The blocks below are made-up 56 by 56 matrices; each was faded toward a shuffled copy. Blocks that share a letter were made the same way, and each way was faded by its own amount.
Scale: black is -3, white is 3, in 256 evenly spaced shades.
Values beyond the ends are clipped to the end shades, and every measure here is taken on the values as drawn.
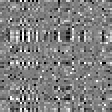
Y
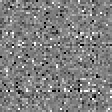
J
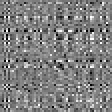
Y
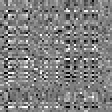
Y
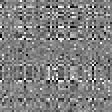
Y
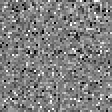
J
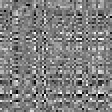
Y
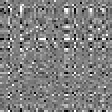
Y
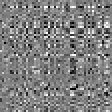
Y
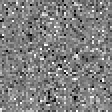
J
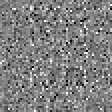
J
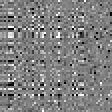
Y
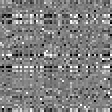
Y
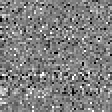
J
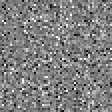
J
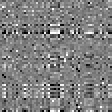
Y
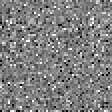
J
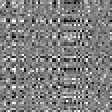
Y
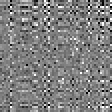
Y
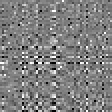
Y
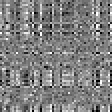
Y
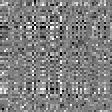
Y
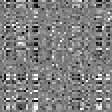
Y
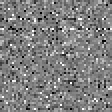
J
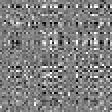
Y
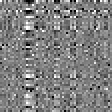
Y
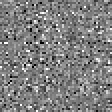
J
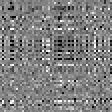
Y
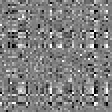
Y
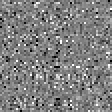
J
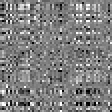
Y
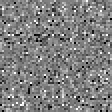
J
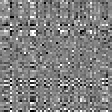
Y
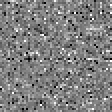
J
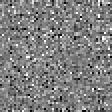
J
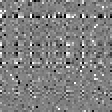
Y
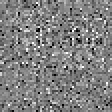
J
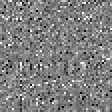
J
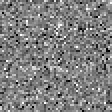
J
